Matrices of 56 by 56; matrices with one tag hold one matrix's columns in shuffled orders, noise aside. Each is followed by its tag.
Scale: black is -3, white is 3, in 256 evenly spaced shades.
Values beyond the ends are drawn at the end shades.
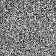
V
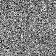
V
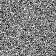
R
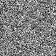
R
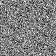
R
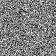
R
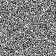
R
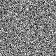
R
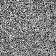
V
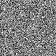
R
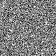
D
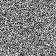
D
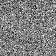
V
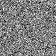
R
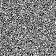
D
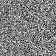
R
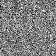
V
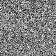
V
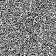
D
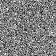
R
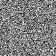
D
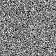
R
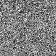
V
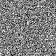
D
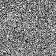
V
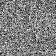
V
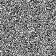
R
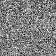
V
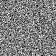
D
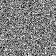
D
